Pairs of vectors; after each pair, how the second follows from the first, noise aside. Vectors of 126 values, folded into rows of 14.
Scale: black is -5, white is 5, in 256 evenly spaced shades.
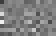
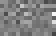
reversed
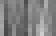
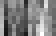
scaled up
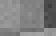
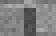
wrapped around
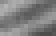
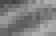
reversed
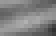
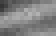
reversed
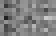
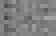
shrunk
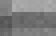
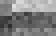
scaled up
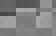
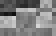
scaled up
